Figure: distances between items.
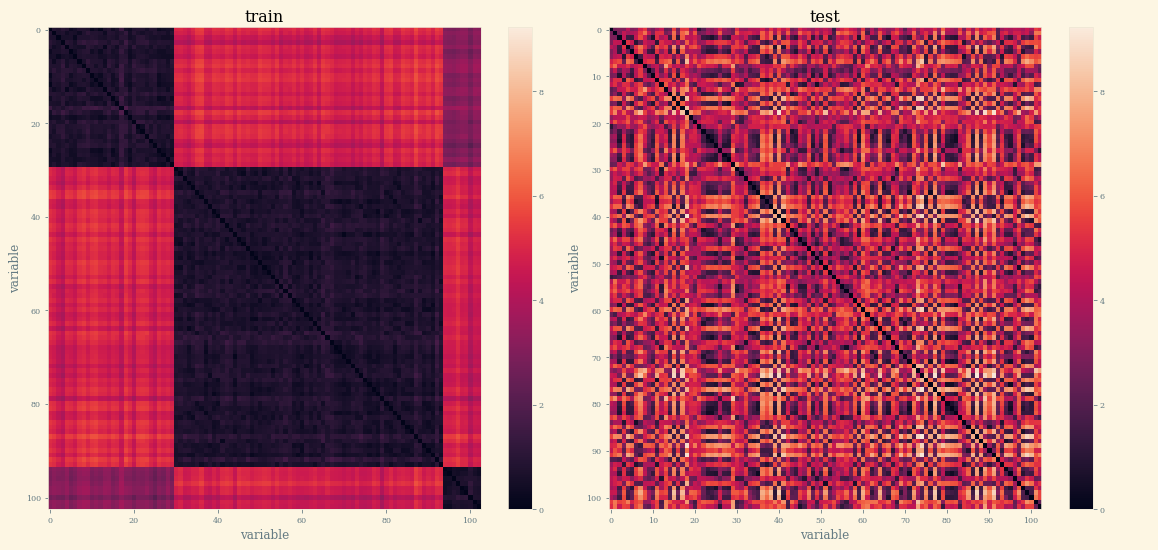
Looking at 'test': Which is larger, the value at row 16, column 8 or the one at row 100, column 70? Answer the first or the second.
the first
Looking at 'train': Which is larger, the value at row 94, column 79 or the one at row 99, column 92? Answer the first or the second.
the second
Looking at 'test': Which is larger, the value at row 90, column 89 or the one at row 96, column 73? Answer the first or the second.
the second
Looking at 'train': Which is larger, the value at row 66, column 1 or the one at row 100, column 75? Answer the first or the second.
the first
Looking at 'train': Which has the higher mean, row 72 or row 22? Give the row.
22
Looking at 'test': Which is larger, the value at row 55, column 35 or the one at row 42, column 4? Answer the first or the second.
the second
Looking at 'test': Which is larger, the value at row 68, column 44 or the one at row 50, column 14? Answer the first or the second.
the first
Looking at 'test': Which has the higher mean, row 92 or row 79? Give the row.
79
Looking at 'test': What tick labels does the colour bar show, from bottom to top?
0, 2, 4, 6, 8
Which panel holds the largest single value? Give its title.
test
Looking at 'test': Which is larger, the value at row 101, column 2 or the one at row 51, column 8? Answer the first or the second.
the first
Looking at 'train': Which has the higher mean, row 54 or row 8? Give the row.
8
